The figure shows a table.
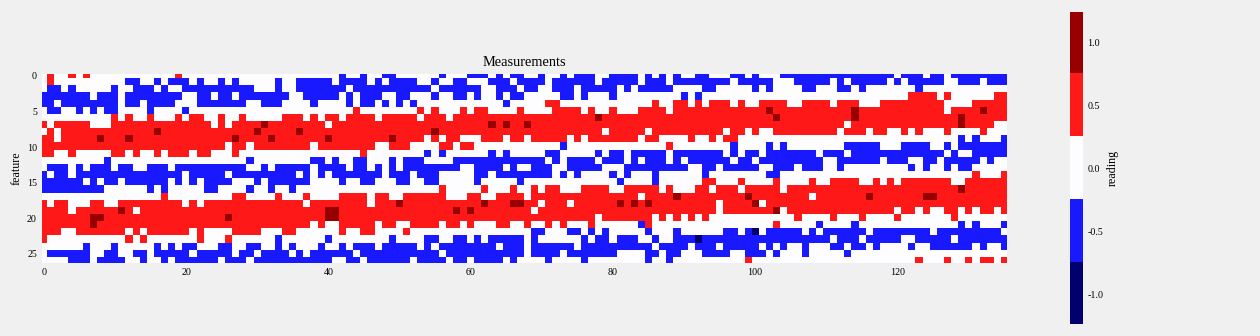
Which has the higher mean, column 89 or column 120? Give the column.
120
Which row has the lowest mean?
13
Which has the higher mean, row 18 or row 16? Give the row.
18
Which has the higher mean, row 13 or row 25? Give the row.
25
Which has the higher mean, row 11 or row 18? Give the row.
18
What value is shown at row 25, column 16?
-0.5
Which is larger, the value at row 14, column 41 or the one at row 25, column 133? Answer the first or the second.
the second
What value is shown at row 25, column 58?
-0.5
